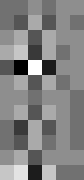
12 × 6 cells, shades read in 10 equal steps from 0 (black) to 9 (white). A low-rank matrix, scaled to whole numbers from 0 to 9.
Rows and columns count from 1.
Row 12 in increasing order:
1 4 4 7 7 8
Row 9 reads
4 2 6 3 5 4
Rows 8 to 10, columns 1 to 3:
5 6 3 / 4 2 6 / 4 3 6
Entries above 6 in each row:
0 0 0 1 1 0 0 0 0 0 0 3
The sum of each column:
57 56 51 56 57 54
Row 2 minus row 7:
-1 -2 2 -2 0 0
